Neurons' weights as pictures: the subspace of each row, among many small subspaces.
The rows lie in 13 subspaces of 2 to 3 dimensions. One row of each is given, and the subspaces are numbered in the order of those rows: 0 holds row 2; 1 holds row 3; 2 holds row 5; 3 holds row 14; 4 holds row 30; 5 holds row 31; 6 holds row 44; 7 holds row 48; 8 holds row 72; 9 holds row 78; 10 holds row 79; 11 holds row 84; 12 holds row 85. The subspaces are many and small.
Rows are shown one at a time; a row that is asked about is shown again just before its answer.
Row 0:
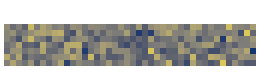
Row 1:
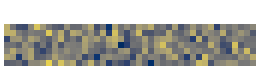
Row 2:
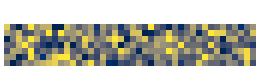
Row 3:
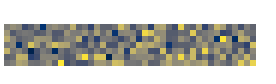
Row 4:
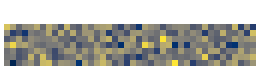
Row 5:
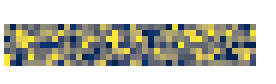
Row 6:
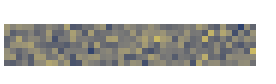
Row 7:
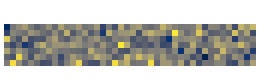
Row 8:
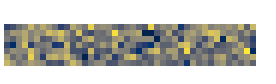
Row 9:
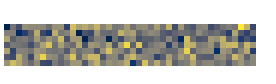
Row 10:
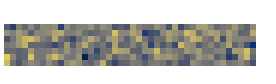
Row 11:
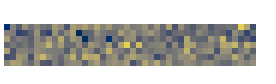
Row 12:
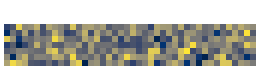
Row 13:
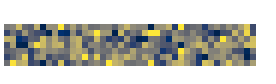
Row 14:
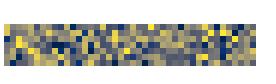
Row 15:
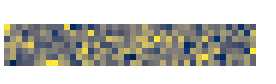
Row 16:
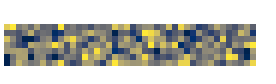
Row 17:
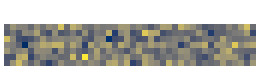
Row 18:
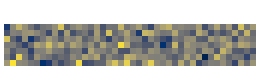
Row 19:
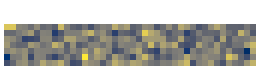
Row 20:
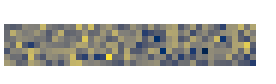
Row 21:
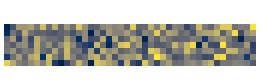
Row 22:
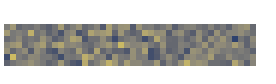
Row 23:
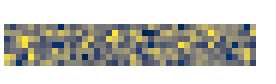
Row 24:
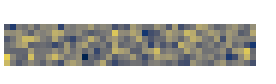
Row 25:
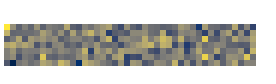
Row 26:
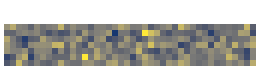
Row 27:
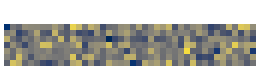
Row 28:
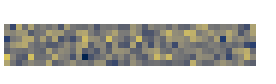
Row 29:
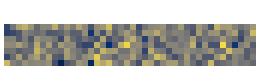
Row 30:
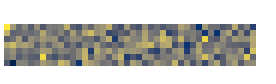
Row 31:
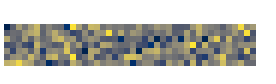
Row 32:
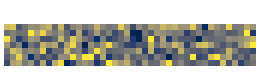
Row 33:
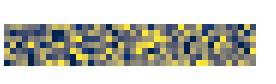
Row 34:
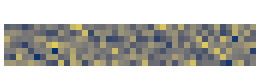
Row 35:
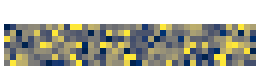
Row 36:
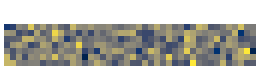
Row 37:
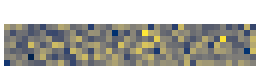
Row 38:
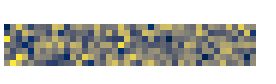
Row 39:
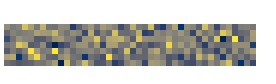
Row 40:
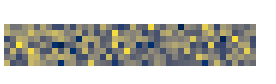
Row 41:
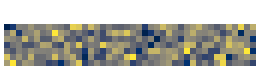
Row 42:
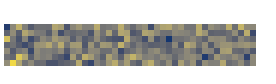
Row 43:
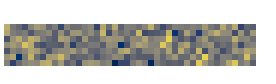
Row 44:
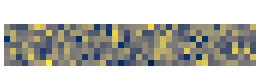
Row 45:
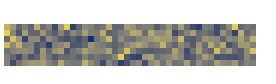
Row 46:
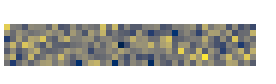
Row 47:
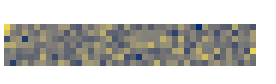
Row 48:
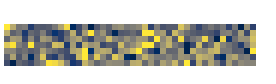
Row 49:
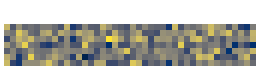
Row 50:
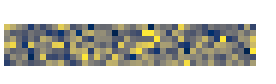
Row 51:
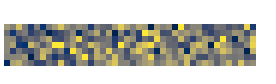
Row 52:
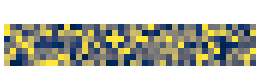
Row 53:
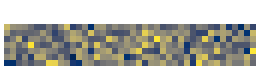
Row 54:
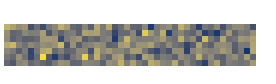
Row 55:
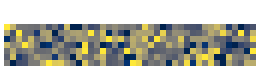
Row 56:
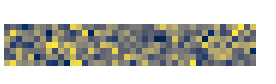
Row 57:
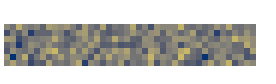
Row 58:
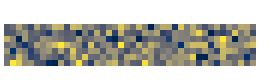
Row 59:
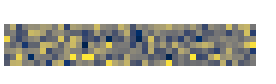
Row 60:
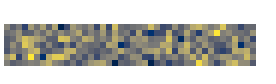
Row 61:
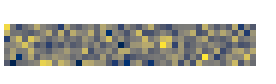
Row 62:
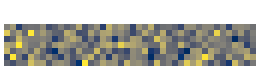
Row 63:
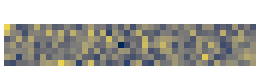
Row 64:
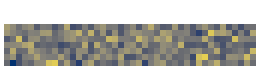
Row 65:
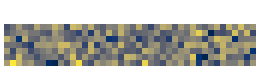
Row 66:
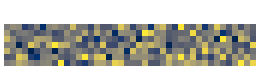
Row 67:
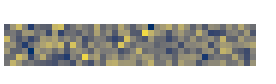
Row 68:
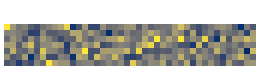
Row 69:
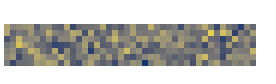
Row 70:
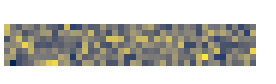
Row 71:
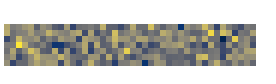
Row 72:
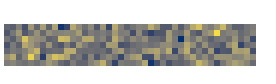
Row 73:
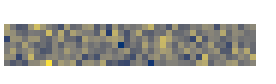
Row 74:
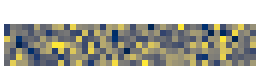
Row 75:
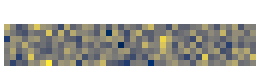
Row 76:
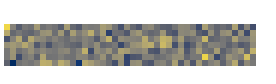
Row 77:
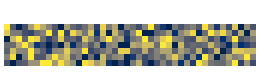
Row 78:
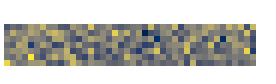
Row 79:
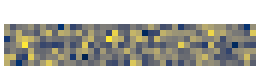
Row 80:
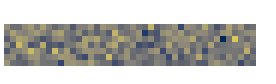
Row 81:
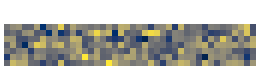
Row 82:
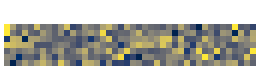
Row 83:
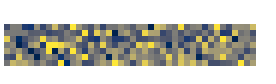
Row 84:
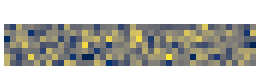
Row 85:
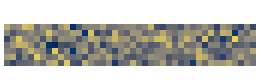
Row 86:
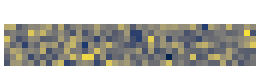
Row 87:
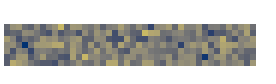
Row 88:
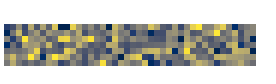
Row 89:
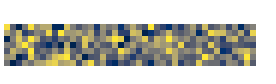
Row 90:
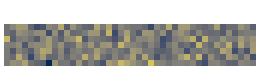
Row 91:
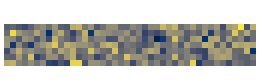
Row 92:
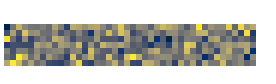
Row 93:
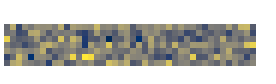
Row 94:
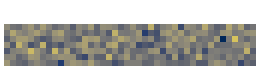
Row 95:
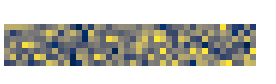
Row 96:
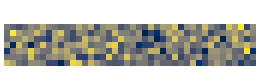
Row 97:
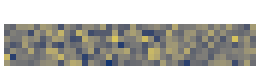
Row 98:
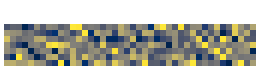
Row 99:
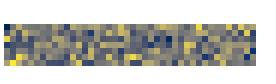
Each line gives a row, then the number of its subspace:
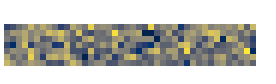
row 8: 7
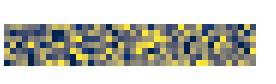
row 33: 3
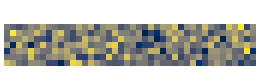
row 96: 12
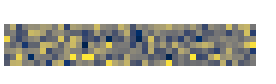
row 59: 11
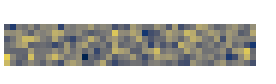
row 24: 2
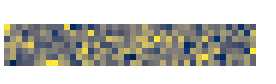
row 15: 7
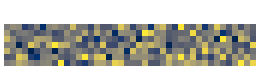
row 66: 1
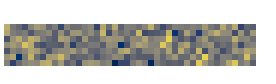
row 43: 8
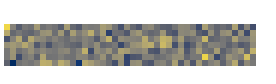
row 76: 4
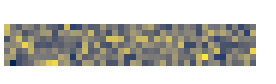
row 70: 7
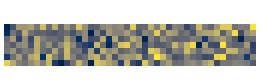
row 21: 6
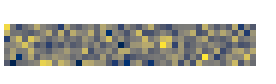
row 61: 4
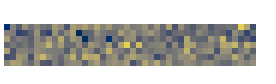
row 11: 11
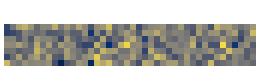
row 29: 6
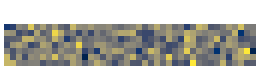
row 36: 11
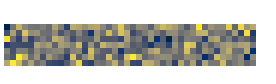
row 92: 0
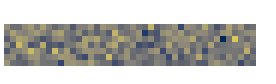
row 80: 12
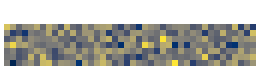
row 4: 6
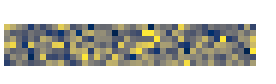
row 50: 7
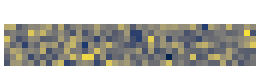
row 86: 11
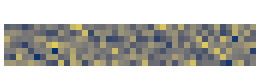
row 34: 1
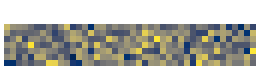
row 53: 9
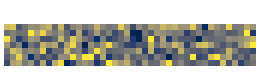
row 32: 11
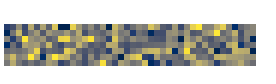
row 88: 8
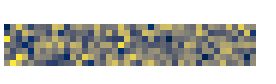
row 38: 0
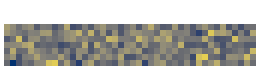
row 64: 9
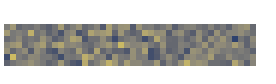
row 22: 5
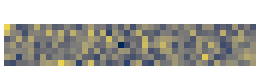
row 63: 6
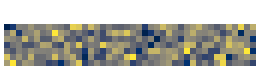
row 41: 10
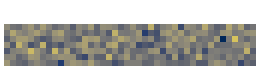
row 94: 12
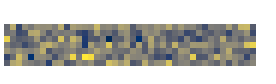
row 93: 11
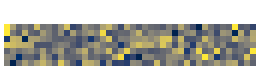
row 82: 8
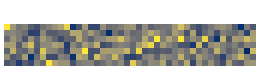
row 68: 5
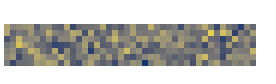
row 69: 3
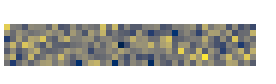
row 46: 8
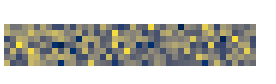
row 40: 3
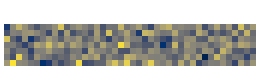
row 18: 4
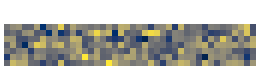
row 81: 5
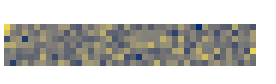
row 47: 8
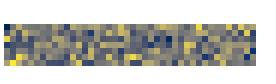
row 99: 0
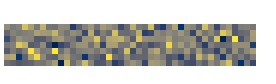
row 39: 1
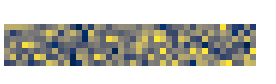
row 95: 1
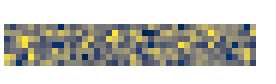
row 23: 10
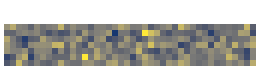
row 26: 10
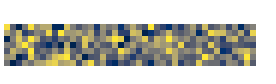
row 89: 0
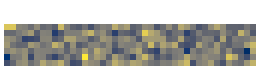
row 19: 2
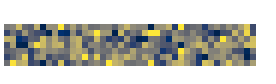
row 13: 5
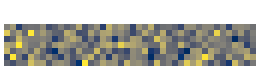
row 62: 5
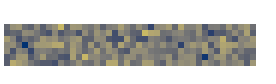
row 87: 7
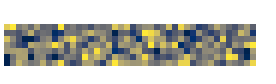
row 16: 2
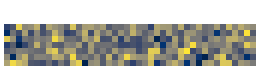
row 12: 5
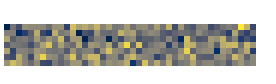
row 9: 11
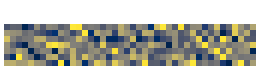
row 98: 1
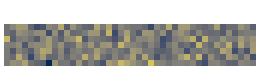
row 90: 6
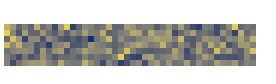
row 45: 8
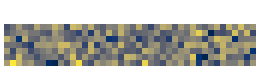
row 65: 9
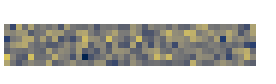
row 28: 11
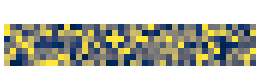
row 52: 7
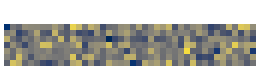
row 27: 2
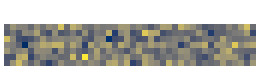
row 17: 10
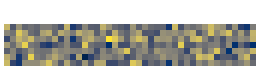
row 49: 2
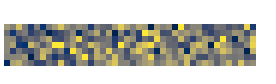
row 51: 9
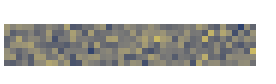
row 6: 3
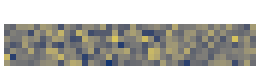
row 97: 5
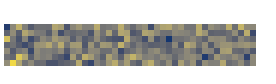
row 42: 0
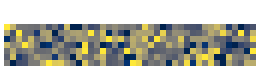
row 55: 10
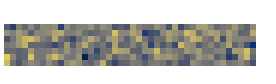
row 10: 2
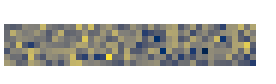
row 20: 1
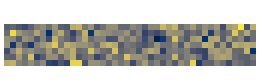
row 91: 12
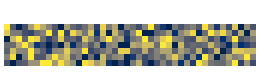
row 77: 4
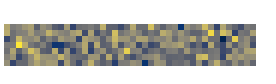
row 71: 3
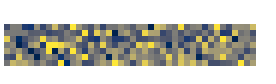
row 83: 12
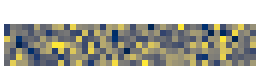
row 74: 3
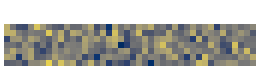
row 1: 6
